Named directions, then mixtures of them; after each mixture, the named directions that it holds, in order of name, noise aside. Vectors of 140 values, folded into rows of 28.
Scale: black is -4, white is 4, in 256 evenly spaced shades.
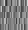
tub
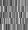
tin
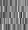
tin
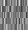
tin, tub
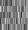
tin, tub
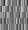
tub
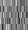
tin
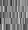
tin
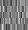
tin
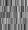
tin, tub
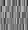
tub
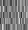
tin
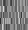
tin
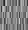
tin, tub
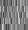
tin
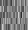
tin, tub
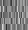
tin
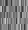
tin, tub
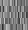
tin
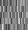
tin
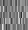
tin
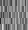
tin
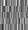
tin, tub
